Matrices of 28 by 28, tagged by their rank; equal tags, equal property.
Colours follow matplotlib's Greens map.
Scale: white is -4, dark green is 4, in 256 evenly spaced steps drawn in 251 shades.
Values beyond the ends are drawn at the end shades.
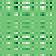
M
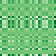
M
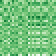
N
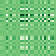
M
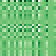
M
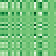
M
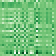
N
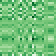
N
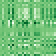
N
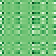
M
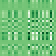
M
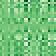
N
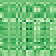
N
